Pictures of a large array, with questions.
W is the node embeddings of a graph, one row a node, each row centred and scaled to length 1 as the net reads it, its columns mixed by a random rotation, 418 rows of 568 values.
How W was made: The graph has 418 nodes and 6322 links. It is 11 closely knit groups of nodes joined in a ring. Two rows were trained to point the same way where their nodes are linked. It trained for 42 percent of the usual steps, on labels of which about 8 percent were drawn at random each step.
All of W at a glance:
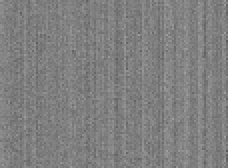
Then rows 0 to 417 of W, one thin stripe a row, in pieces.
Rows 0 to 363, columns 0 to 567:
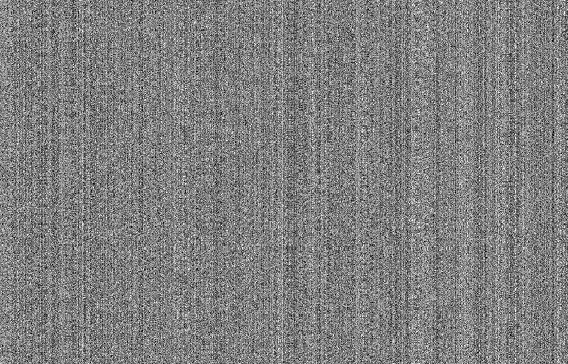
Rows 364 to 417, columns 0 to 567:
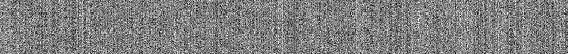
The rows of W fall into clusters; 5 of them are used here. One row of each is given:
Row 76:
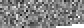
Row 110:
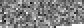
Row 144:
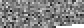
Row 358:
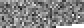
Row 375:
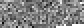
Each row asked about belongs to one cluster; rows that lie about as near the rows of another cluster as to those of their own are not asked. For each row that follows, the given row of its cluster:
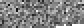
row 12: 375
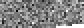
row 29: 375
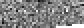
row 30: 375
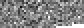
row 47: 76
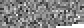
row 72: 76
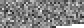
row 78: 144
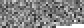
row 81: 358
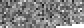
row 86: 110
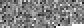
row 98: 110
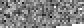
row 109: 110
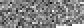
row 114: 375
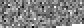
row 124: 110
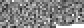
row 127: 358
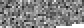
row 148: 110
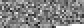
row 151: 144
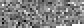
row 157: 375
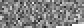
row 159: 76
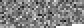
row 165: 110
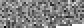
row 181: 144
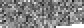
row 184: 110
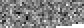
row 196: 110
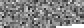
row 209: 144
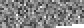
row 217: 76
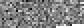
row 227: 375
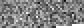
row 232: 358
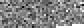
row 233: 375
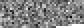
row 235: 144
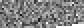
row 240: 76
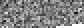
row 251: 110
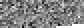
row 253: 76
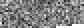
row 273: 375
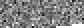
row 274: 110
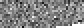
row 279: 76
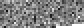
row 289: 358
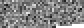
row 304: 358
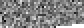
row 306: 110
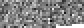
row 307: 358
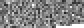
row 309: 358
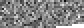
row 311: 76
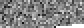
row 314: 110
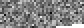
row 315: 110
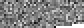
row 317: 76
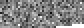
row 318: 110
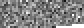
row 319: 358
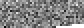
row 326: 144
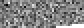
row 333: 358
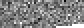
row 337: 76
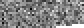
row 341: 375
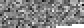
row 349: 375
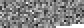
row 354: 144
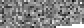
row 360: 110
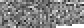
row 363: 375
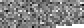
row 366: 375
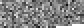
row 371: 144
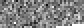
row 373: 76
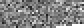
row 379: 375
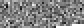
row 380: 358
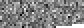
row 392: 76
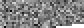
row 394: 144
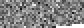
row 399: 358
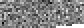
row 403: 375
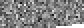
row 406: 76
